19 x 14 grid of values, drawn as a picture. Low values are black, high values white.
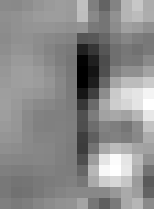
The distribution is heavy-tailed on both sides. The left part is calmer, up to a seam about 50% of the way across. The ninth with the lowest average is the centre.
